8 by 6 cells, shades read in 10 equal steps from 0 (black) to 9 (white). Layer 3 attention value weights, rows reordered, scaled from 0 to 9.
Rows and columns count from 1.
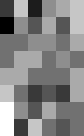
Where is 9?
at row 7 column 1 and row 8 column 1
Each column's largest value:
9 7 7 6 6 7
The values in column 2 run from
2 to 7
